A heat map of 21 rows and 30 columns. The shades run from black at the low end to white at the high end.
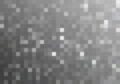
The field climbs toward the top right. The top right is the ninth with the highest average. No regular stripes run through it. The grain is fine, like static. The ninth with the lowest average is the bottom left.
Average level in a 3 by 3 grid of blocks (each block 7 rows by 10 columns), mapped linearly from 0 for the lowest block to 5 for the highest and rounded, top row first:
235 / 134 / 013
